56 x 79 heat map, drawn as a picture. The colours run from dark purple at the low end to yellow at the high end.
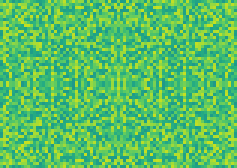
Slope: none. Average level on the scale: 70%. Grain: fine. Stripes: none. Mirror symmetry: left to right and top to bottom.
